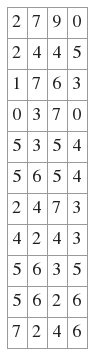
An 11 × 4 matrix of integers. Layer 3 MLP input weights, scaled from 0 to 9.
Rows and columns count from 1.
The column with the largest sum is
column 3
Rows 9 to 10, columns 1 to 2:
5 6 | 5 6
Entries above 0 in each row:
3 4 4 2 4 4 4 4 4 4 4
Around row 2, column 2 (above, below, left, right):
7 7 2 4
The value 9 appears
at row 1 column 3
